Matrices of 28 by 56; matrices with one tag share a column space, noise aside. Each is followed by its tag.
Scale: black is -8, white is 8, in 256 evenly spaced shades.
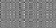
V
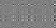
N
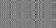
V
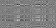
N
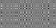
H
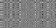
V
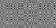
H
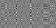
H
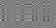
N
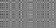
V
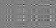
N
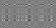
N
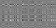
N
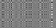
V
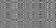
V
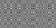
H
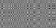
H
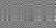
N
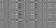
V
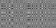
H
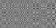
H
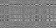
N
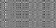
V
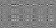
N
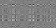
N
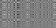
V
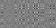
H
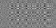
H
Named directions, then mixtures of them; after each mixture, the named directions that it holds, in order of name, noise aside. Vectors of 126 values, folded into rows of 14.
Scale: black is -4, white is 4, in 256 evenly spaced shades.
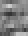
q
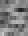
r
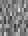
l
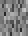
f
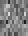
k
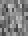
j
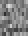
f, j, q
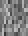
j, k, l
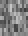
j, l, r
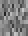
f, k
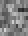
j, r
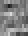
q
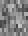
j, r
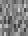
l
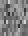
f, k, l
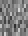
l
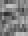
q, r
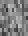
j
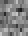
f, r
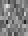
k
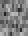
f, r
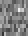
l, r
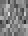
k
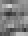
q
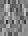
f, j, k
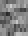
l, q, r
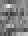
k, q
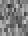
j, k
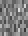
l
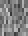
j, k, l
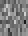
f, k, l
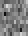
f, q, r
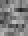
r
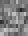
k, q, r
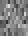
j, k
